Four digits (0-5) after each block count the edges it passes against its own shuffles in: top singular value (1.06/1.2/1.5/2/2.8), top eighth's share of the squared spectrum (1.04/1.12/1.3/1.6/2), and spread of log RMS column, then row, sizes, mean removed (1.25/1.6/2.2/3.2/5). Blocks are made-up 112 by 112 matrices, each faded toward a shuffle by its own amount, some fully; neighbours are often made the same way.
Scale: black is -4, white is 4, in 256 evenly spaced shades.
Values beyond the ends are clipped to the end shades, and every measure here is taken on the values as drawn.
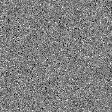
1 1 2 0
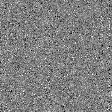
1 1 2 0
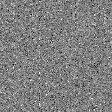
1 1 2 0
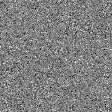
0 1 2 0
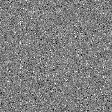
0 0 2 0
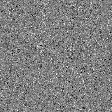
0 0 1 0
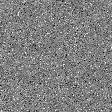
0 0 0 0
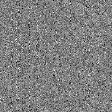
1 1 3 0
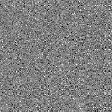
4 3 2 2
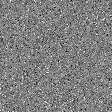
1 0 0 0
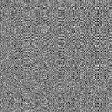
5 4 3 3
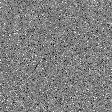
0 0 0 0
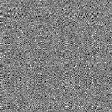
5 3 2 2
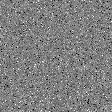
1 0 0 0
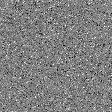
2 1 0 0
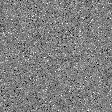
0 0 0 0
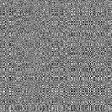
5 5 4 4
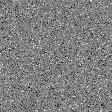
0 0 0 0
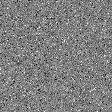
2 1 0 0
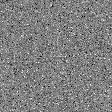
1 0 0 0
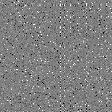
4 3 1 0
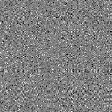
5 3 2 2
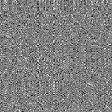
5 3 2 2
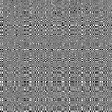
5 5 4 4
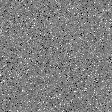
2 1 0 0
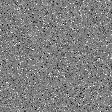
0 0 0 0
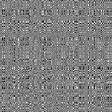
5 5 4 4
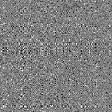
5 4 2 3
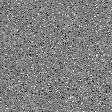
2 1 0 0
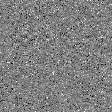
3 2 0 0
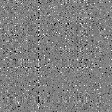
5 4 2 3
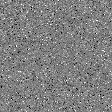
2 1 0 0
